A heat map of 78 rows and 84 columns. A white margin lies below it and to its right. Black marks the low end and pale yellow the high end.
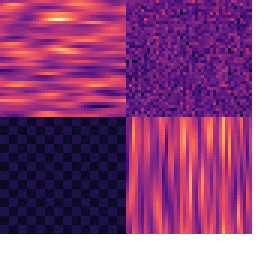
It is made of 2 by 2 panels. Panel 1,1: middling, streaked across, strong in contrast. Panel 1,2: low, fine-grained. Panel 2,1: very low, checkered, faint in contrast. Panel 2,2: middling, streaked downward, strong in contrast.
